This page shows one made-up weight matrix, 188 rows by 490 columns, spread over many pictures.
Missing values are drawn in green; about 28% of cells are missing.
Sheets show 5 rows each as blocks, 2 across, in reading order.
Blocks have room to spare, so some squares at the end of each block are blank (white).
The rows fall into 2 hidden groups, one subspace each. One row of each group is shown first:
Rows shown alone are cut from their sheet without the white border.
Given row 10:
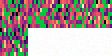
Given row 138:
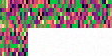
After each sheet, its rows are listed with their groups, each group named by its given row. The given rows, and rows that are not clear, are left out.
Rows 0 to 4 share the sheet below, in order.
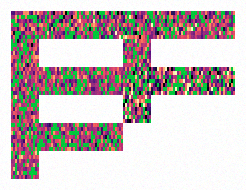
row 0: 138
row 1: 138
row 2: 138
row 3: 138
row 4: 10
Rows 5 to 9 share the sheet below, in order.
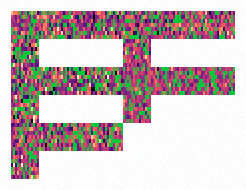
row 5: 138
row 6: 138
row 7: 138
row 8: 138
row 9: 138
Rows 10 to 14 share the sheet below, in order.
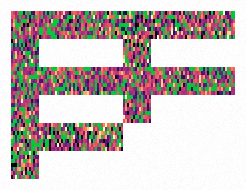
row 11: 138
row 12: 10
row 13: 10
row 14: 10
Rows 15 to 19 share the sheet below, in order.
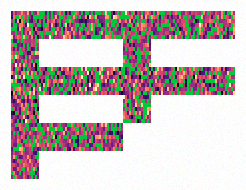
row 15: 10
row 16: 10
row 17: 10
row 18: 10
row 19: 10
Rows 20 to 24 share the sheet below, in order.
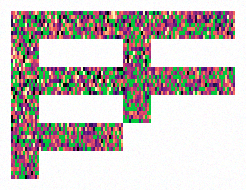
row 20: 10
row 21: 138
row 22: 10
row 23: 10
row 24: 10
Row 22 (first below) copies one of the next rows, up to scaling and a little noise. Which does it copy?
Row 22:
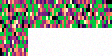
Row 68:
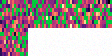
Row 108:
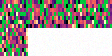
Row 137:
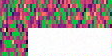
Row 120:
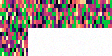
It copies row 68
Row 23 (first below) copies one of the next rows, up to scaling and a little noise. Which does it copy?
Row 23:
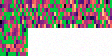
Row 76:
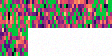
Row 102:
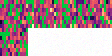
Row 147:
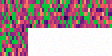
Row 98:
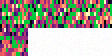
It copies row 102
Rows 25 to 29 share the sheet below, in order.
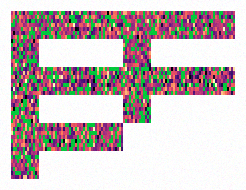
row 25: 10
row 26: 138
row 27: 138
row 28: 138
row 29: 138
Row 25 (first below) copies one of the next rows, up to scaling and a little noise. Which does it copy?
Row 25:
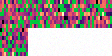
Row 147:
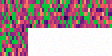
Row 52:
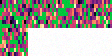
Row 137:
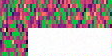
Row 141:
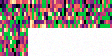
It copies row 147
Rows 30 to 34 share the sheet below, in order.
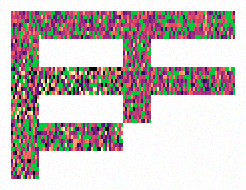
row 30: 10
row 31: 138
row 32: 10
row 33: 138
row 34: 138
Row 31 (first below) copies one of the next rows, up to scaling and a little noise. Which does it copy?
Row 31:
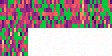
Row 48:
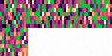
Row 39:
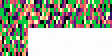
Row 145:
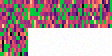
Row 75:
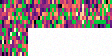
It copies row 75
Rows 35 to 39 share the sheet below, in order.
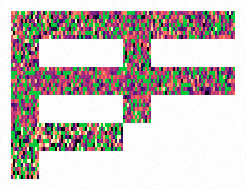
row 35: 138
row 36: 138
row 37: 10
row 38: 10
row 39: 138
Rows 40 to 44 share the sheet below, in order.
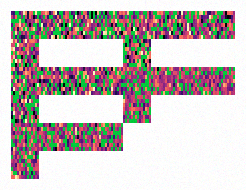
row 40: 10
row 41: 10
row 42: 138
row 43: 138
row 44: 10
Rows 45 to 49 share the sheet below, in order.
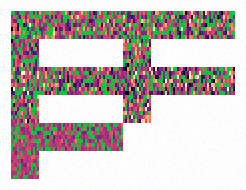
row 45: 10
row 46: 10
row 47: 138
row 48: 138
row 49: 10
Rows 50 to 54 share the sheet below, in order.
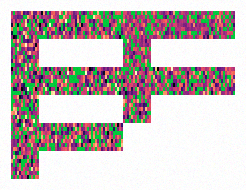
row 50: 138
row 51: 138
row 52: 10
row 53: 138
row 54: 138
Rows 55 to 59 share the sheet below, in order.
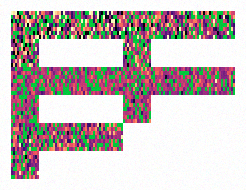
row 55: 10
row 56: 10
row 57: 10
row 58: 10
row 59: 10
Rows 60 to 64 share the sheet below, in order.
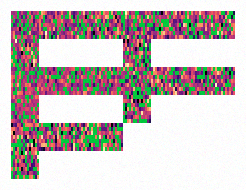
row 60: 138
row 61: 10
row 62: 10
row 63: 138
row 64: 10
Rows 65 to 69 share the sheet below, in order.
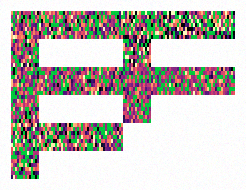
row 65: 138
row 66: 138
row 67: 10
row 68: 10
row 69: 138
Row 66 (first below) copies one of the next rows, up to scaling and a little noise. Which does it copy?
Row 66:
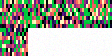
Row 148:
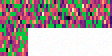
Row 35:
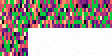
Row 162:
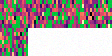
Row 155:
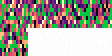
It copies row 148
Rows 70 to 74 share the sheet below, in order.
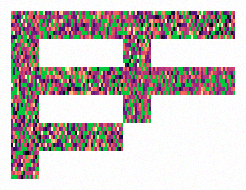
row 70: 138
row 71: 10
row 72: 10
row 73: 10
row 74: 138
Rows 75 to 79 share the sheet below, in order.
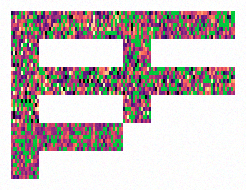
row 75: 138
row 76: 10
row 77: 138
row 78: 10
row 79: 138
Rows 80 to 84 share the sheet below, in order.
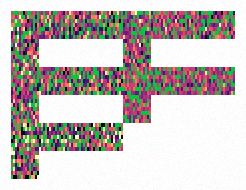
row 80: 10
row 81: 10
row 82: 138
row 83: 138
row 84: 10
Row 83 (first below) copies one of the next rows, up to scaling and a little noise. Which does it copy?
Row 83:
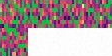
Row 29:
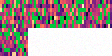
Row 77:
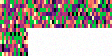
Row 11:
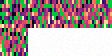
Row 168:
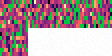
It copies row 29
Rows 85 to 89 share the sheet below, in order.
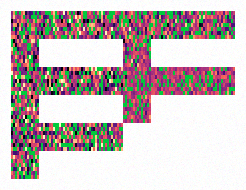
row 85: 10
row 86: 10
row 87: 10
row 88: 10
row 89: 138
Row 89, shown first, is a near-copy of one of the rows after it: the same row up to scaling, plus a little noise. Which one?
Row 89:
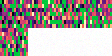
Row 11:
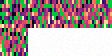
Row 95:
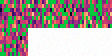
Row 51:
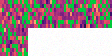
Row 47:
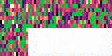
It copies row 95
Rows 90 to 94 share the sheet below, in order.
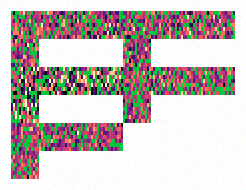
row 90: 10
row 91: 10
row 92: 138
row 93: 138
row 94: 138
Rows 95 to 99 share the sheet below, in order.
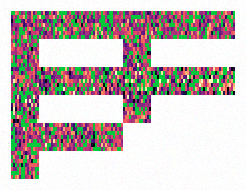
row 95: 138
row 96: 10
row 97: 138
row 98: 10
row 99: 138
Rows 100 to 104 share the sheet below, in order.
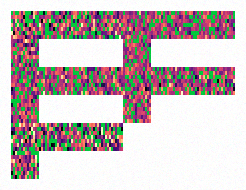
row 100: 138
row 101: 10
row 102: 10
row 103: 10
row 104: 10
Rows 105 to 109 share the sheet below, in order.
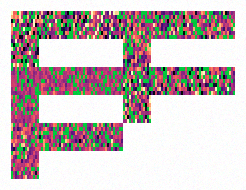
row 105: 10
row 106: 10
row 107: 10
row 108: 10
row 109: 138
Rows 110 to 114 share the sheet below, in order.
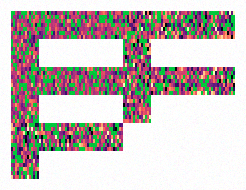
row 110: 10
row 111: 138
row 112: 10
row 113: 10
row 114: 10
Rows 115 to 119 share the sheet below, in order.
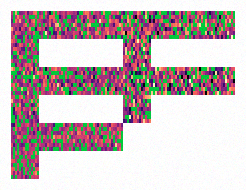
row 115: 10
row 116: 138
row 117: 138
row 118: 10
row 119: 138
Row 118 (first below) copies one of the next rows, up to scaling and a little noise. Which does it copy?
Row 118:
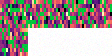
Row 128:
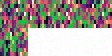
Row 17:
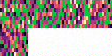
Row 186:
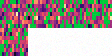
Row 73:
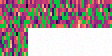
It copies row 128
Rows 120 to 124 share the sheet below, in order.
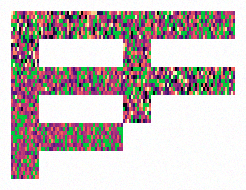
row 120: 10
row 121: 138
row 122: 138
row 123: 10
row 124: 138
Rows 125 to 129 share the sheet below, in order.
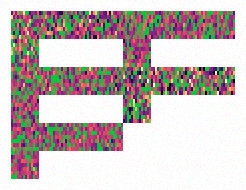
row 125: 10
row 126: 10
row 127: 10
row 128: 10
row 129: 138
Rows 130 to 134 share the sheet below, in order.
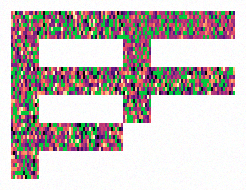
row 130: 138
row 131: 138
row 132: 138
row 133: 10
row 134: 10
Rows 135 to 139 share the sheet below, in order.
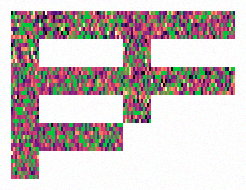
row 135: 138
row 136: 138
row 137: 10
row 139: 10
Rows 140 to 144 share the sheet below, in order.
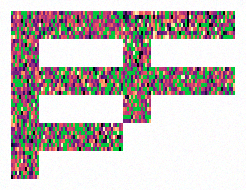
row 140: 138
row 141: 10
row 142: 10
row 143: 10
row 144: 10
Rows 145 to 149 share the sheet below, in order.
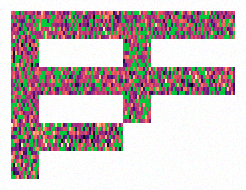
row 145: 138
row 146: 10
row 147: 10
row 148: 138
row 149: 138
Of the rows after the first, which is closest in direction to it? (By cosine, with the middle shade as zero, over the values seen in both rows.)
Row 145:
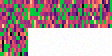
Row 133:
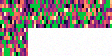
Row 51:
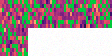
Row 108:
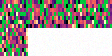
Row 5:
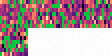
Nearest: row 5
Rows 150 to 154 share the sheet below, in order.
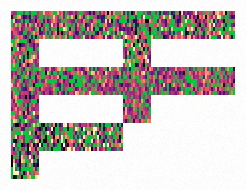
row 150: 10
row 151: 138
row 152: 10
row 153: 138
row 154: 138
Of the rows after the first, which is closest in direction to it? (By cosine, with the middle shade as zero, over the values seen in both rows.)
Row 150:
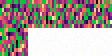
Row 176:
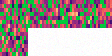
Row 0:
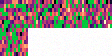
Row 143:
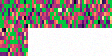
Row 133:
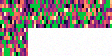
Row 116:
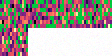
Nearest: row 133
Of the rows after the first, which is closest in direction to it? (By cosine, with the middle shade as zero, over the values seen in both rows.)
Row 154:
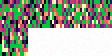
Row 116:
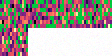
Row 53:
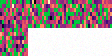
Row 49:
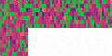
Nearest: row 116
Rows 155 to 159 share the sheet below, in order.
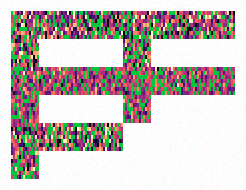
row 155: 138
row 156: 138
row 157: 138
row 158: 138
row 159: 10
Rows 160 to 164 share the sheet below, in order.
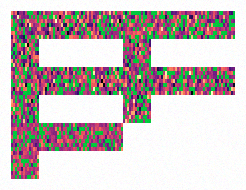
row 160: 10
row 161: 10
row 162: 138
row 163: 10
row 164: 10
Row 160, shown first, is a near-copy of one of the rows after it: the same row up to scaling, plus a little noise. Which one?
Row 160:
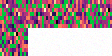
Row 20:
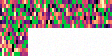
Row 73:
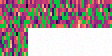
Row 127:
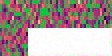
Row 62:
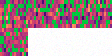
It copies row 73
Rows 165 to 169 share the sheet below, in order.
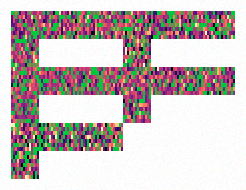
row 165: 138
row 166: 138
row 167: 10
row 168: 138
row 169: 10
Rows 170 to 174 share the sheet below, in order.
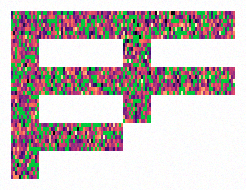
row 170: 138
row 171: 138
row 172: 10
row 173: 10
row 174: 10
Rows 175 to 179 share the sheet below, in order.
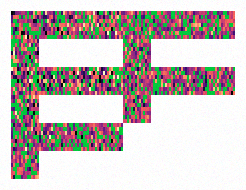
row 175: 138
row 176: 138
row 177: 10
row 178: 138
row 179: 138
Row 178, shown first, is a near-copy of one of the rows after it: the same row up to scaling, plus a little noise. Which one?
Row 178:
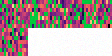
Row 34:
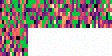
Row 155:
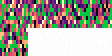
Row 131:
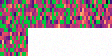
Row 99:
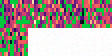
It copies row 99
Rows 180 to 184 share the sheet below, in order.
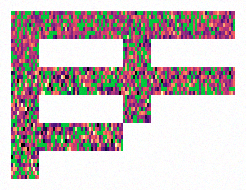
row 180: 10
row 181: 10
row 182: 10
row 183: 138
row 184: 138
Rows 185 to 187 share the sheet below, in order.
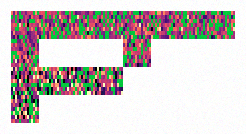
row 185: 10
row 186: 10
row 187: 10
